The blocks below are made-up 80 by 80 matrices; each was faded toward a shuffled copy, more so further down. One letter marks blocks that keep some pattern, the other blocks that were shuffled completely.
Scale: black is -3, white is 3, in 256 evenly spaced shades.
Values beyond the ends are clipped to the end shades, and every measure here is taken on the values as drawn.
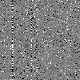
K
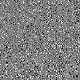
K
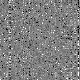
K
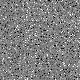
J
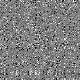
K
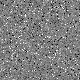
J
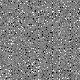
K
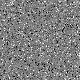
J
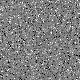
J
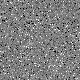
J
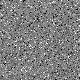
J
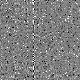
K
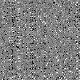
K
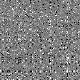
K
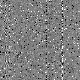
K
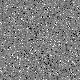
J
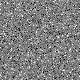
J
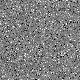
J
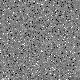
J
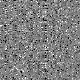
K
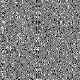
K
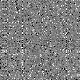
K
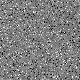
J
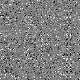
K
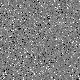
J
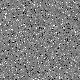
J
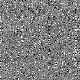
K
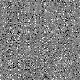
K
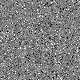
J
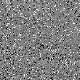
K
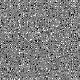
K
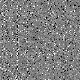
K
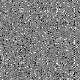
K
